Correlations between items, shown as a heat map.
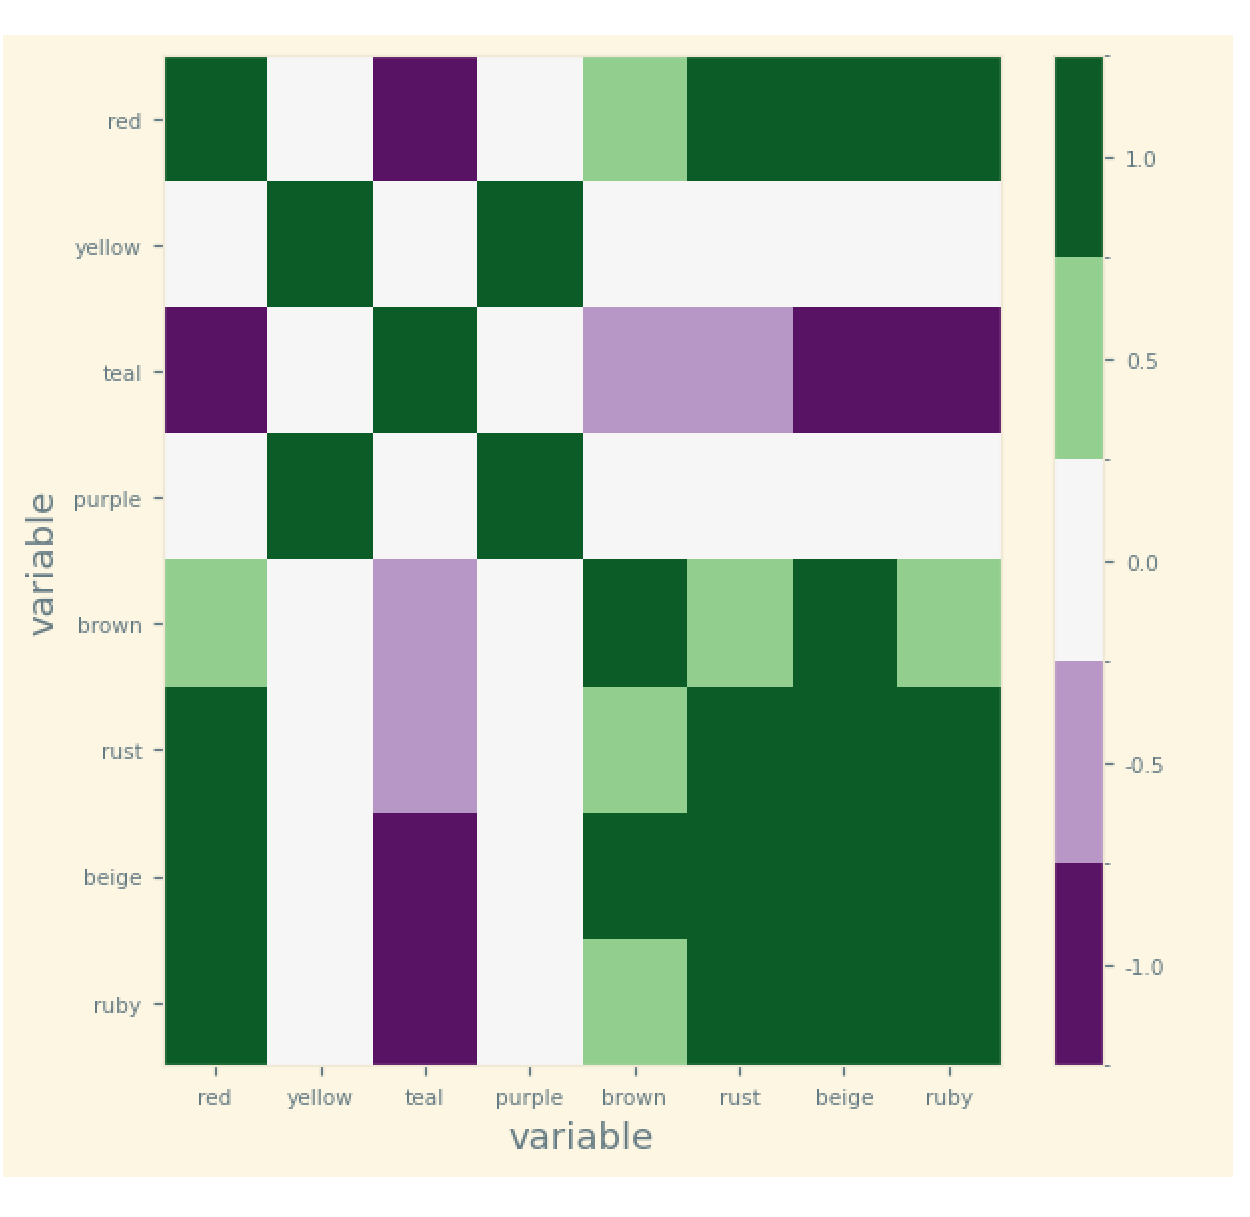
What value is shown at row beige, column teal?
-1.0
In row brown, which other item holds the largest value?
beige
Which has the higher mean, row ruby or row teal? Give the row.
ruby
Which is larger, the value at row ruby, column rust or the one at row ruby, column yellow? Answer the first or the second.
the first
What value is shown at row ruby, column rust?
1.0
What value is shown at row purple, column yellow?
1.0
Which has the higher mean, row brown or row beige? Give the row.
beige
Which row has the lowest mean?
teal
